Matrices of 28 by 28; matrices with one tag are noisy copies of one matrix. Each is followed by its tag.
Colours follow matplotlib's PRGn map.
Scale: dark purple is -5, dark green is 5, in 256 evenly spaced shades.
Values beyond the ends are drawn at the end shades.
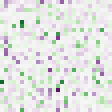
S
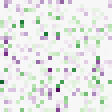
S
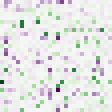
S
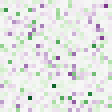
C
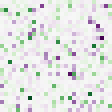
C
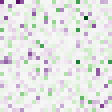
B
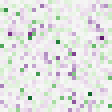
C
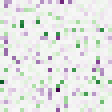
S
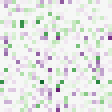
S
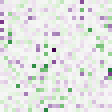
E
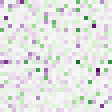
B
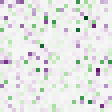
B
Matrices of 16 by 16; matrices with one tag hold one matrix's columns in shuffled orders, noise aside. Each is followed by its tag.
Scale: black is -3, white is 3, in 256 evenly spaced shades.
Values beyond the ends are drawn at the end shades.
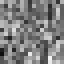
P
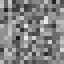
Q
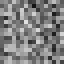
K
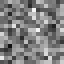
K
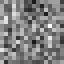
Q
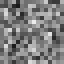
K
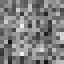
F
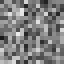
K
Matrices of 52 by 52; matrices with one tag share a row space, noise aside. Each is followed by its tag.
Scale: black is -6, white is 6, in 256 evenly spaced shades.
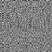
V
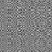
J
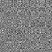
J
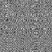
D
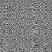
D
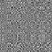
J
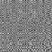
V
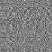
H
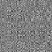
J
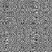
D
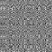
H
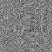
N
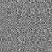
J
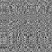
H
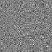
N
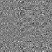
N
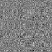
N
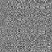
J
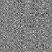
N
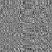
N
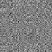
H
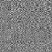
J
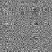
D
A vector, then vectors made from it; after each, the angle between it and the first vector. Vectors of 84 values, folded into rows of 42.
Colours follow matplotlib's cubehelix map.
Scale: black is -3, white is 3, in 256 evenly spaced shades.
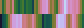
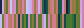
partly opposed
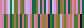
orthogonal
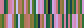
orthogonal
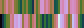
nearly parallel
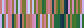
partly opposed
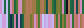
partly opposed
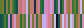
orthogonal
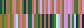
partly aligned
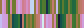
nearly opposite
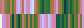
nearly opposite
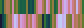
nearly parallel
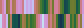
nearly opposite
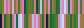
partly aligned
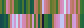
nearly parallel
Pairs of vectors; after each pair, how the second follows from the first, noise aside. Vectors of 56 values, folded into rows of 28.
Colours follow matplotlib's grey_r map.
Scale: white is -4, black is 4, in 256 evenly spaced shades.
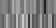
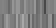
shrunk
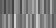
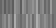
shrunk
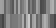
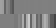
partly zeroed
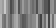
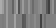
partly zeroed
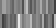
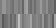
shrunk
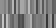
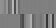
partly zeroed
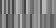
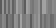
shrunk
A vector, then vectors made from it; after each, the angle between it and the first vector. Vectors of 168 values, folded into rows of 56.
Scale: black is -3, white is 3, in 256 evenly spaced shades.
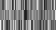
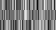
nearly opposite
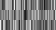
nearly parallel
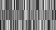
nearly opposite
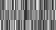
nearly parallel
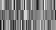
nearly opposite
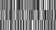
partly opposed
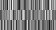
orthogonal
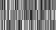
partly aligned
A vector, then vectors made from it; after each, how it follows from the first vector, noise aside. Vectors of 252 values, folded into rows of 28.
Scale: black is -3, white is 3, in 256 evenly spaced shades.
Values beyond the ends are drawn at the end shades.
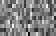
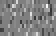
partly zeroed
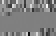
partly zeroed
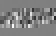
partly zeroed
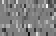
partly zeroed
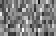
wrapped around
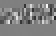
partly zeroed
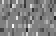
partly zeroed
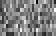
wrapped around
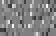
partly zeroed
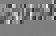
partly zeroed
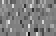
partly zeroed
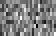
wrapped around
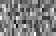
wrapped around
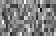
wrapped around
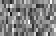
wrapped around
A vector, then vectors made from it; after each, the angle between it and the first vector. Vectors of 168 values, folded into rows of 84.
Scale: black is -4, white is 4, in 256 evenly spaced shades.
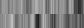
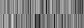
partly aligned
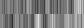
nearly opposite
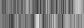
nearly opposite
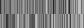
partly opposed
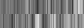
nearly opposite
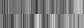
nearly opposite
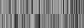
partly aligned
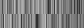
partly aligned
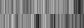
nearly parallel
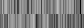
partly aligned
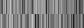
partly aligned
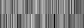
partly aligned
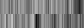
nearly parallel
